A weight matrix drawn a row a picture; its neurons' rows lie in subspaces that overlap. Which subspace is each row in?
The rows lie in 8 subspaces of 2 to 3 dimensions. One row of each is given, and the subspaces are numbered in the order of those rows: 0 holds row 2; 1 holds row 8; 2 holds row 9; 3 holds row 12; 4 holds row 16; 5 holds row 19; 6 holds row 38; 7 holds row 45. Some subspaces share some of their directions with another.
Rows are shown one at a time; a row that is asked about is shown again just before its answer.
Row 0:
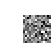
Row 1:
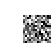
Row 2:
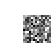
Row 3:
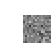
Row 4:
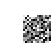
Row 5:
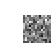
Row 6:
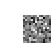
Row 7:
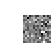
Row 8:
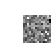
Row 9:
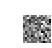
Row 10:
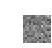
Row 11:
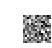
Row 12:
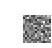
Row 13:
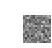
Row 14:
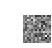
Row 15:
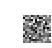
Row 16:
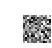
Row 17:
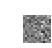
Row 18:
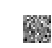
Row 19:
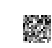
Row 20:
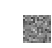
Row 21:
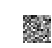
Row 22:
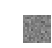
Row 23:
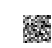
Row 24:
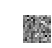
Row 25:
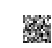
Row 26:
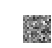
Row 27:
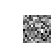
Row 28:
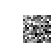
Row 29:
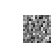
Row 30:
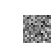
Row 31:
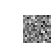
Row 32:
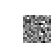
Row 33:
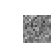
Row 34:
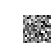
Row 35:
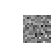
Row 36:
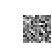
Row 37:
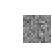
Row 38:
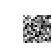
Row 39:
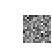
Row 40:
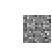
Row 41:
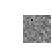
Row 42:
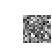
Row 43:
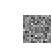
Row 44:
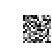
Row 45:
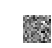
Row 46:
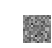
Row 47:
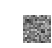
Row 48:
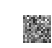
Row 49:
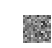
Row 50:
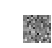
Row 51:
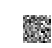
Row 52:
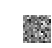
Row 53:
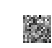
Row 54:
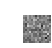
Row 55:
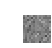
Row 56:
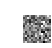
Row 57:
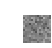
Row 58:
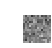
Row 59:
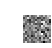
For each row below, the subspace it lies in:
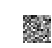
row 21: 6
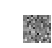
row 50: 1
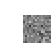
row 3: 1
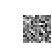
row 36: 4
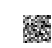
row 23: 6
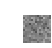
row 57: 3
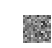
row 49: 2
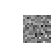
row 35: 7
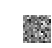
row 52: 2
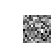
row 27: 6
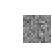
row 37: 4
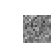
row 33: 6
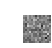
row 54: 1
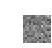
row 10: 7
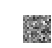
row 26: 7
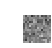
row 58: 5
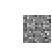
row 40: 1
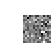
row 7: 6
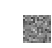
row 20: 3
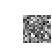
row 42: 4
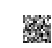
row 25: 5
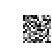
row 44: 6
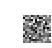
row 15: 3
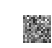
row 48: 5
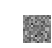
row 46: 0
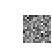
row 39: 6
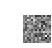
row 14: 1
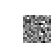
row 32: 4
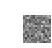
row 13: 3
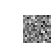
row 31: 2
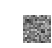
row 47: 0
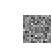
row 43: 0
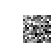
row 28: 7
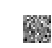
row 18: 1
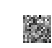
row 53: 5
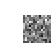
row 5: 5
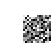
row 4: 6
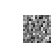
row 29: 2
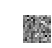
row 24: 1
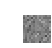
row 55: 1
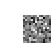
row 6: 3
